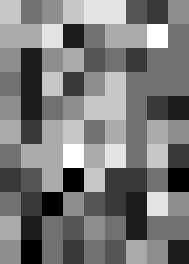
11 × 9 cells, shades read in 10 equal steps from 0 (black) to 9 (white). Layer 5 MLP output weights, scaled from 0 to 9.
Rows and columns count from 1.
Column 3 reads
5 8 5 7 4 6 6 6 0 4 4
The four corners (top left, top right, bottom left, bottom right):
7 5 5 1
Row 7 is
4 6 6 9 6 8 4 7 2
